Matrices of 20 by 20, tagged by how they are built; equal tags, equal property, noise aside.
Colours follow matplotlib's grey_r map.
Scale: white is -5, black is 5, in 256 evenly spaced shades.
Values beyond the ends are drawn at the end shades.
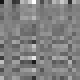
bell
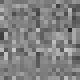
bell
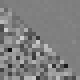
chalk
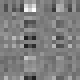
bell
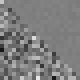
chalk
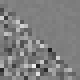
chalk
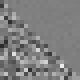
chalk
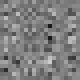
bell
